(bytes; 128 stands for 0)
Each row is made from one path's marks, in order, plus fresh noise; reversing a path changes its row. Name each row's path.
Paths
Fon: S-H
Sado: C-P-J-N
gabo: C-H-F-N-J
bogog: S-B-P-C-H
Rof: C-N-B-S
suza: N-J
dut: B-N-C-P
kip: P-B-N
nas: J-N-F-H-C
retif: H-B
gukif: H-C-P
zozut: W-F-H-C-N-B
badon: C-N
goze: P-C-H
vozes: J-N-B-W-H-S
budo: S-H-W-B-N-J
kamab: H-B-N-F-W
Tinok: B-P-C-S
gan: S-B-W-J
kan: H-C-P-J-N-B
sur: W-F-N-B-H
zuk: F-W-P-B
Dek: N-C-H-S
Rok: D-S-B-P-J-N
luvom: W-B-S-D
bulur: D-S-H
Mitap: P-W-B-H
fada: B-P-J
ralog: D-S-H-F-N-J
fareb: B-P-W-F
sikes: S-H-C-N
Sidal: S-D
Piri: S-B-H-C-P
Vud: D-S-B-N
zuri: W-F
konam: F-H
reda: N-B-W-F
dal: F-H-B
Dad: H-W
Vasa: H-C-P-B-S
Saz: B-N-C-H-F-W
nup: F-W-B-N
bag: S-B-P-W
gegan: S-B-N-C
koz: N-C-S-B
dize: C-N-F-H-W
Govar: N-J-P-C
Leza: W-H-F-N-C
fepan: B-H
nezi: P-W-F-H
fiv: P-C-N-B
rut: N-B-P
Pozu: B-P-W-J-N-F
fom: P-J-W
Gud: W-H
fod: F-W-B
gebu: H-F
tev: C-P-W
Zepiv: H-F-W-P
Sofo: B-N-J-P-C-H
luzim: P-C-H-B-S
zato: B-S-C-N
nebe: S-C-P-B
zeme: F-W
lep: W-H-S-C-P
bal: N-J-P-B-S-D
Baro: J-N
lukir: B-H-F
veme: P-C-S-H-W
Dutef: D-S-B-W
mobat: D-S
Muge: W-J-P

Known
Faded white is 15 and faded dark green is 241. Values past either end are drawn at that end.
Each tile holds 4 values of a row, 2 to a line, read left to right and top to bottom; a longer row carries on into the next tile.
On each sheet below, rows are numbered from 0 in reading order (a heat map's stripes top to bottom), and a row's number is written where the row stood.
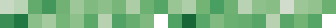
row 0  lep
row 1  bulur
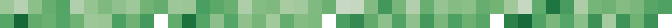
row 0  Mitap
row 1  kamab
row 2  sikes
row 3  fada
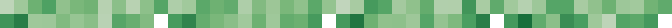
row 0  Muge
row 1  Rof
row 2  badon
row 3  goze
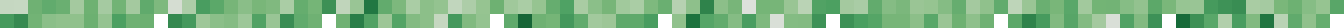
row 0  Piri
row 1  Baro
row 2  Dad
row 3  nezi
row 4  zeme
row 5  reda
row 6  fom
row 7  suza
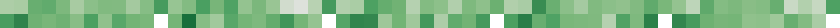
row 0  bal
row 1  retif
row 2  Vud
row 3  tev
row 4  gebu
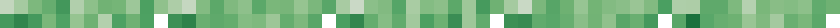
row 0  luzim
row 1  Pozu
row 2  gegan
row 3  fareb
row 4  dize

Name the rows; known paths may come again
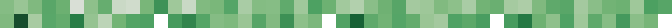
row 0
konam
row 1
gegan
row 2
Mitap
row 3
Leza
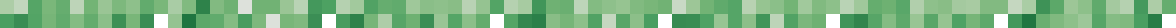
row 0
bag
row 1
zeme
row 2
koz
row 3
Dutef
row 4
Dek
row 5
Vasa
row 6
badon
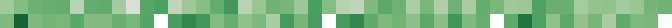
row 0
dal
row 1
luzim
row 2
Piri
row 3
kamab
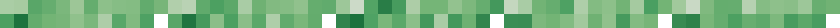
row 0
dize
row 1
Saz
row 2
fada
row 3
vozes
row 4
bogog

